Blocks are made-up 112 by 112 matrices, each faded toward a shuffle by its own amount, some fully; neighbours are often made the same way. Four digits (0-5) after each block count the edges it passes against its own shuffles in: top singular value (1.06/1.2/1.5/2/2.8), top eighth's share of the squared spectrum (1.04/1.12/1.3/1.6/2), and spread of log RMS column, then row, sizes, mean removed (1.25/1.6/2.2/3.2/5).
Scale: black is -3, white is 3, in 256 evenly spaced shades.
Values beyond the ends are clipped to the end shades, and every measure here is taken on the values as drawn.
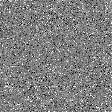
1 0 0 1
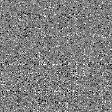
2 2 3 3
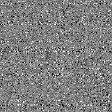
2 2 2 3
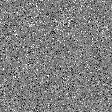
0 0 0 1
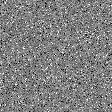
0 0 0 0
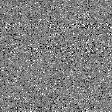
1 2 2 3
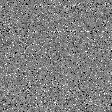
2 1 1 1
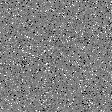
2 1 0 0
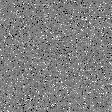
2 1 0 0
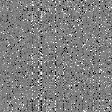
4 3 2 1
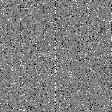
3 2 2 0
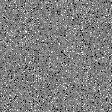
3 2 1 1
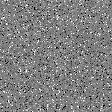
3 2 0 0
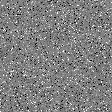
0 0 0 0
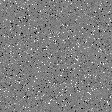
0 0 0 0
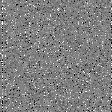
4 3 2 0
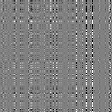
5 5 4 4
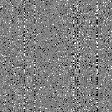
4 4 3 2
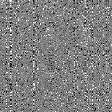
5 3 3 2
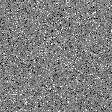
1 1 0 0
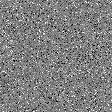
2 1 0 0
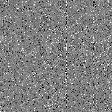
4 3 2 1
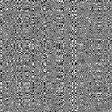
5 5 4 3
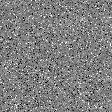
1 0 0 0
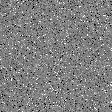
0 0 0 0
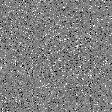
3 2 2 0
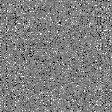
4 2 2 1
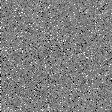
3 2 1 0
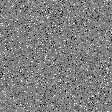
0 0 0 0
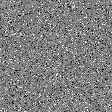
2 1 0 0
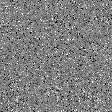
2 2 0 0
